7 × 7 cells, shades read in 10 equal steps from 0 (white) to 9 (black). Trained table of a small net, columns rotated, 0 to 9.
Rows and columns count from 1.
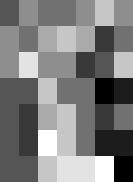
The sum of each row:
30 29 28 41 35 36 25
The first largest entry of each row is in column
1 6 5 6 2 6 7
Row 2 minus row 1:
-2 1 -2 -3 -1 5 1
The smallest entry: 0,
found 2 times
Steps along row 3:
down up same up down down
